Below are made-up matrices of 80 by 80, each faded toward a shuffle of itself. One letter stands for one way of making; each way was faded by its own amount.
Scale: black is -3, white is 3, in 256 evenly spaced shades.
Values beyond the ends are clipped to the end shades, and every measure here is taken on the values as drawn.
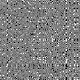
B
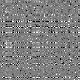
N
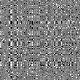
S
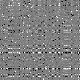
N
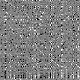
B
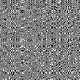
S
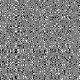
B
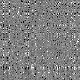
B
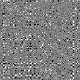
B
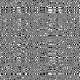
N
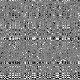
N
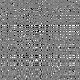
N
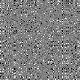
B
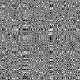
S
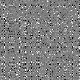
B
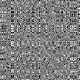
S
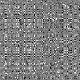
S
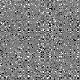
B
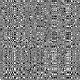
S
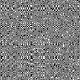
S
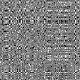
S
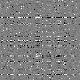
N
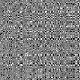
S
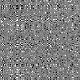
B
